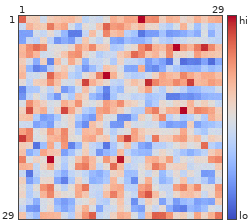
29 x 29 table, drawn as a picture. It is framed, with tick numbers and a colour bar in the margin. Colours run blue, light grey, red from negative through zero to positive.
Rings spread out from the bottom right. Horizontal stripes repeat 7 times down the table. No single row or column stands out from its neighbours. On average the colour sits 50% of the way up the scale.
